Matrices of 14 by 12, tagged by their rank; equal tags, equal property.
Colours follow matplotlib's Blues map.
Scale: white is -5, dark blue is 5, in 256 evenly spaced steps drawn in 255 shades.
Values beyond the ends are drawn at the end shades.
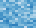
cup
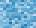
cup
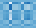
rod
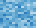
cup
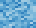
cup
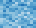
cup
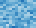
cup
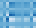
rod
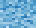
cup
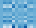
rod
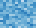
cup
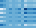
rod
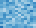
cup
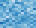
cup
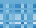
rod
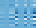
rod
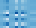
rod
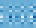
rod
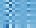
rod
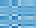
rod
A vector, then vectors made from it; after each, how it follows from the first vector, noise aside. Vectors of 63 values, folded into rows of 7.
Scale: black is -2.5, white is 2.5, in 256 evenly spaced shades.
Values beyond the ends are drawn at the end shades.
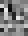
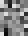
wrapped around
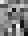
wrapped around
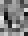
wrapped around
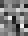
reversed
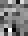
wrapped around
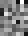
wrapped around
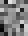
wrapped around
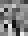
wrapped around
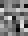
reversed
